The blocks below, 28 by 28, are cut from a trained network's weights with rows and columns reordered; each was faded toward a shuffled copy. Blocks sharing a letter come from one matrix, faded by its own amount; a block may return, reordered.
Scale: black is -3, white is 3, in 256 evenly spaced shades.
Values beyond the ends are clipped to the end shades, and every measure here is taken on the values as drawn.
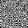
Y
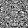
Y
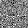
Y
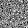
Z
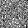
Z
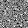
Z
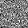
Y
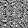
Y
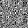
Y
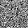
Z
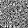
Y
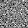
Z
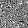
Z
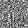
Y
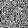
Z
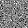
Z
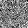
Z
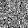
Y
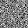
Y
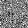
Z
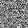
Z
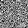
Y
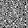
Y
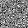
Y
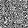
Z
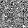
Y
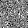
Z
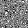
Z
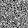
Z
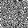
Z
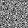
Y
